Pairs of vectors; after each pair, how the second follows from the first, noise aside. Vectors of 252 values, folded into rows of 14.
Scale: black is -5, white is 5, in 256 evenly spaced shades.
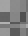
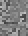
sign-scrambled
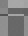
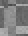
wrapped around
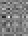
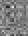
wrapped around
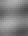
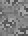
sign-scrambled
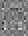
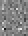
sign-scrambled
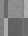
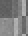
wrapped around
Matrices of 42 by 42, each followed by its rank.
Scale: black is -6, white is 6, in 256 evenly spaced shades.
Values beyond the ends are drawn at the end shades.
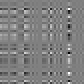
one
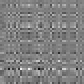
two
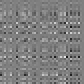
two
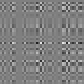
one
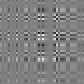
one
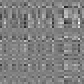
two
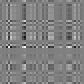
one
